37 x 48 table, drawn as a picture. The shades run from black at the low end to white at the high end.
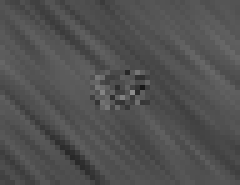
Histogram: heavy tails on both sides. Grain: diagonal, down to the right. Average level on the scale: 30%. Roughest part: centre. Odd patch: rougher, in the centre. Odd rows or columns: none. Mirror symmetry: none.
